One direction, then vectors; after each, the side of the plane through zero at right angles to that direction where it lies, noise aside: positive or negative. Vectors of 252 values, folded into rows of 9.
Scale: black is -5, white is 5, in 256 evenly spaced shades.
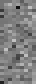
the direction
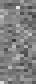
negative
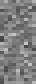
positive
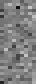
positive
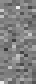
negative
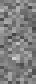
negative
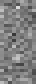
negative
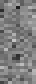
positive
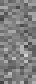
positive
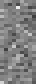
negative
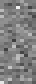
negative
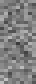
negative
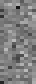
positive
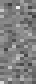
negative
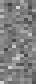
negative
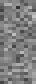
positive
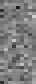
positive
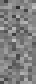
positive
